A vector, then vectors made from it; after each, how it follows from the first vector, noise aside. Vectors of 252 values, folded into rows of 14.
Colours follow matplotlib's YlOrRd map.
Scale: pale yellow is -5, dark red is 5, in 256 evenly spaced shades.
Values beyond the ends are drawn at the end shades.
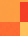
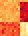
scaled up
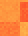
shrunk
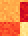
scaled up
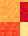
scaled up
